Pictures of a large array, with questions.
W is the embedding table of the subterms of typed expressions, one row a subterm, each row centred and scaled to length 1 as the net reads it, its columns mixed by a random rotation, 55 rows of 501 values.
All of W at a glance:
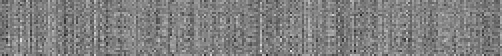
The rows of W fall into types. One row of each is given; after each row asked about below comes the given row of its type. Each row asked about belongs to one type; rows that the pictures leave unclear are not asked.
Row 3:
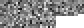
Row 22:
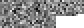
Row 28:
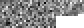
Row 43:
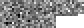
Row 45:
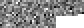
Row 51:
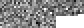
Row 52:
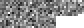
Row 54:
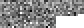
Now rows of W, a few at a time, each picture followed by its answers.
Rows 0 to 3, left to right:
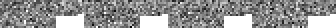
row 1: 54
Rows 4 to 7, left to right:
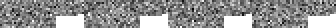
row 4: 45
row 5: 51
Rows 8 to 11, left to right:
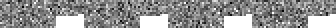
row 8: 3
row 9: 22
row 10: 43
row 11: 54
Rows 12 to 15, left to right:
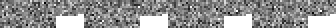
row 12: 28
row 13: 52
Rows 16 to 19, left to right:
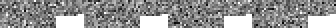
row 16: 51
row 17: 54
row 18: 28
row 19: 22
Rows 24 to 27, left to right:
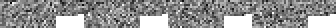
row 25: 51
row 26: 22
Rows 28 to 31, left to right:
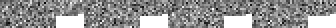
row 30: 51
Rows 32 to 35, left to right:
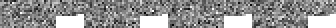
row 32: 54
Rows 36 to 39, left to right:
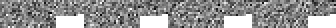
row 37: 45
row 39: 54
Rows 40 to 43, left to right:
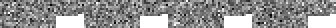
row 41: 22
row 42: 45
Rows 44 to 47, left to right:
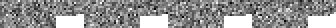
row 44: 45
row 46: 3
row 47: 52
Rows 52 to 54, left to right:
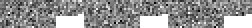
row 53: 22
